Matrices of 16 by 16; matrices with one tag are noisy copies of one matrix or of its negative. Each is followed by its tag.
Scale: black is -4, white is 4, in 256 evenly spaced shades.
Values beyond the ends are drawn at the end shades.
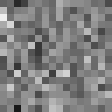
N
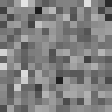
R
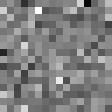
R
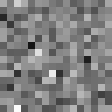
N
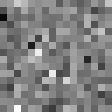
N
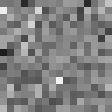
R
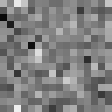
N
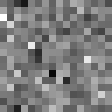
N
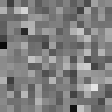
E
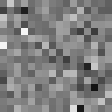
E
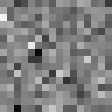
N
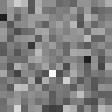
N
